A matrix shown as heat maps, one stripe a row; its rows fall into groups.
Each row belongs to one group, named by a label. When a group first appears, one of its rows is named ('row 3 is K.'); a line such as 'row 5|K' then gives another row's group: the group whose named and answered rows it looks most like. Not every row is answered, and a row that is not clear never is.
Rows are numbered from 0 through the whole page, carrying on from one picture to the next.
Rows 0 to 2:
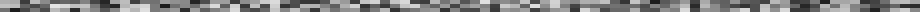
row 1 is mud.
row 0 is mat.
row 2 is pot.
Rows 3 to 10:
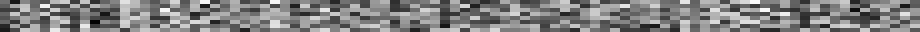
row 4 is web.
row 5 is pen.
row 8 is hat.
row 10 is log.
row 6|mat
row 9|mat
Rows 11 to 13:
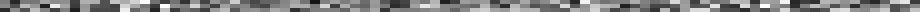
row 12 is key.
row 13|mat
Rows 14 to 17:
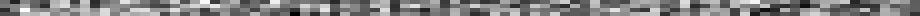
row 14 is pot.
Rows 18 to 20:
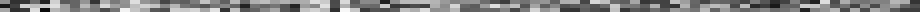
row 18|mud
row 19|log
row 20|mud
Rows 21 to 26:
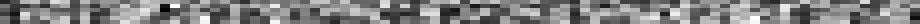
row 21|log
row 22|hat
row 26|pot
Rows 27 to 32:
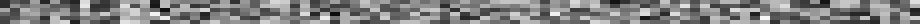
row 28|mat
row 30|log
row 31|pen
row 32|mud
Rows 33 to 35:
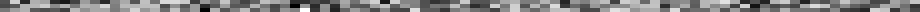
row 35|web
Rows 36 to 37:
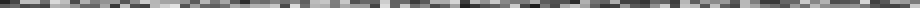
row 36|log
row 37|hat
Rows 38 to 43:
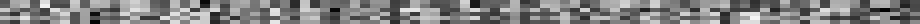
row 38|web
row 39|web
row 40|mud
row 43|hat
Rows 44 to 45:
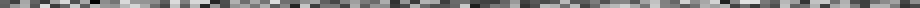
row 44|hat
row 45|web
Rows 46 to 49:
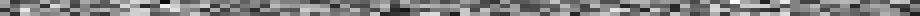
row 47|key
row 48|web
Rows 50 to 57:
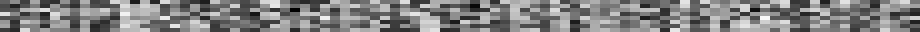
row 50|mat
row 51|pen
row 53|mud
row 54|pen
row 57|pen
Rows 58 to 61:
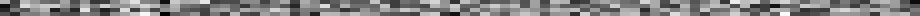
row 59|log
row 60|mat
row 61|pen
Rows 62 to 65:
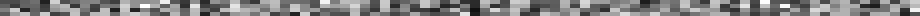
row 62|pen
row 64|hat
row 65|web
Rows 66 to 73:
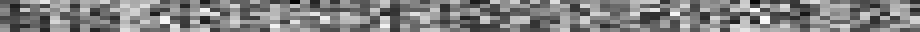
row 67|pot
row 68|pot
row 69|mud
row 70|pen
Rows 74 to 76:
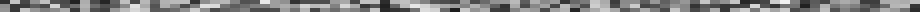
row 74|mat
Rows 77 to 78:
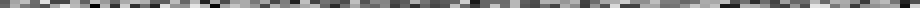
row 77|web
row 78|hat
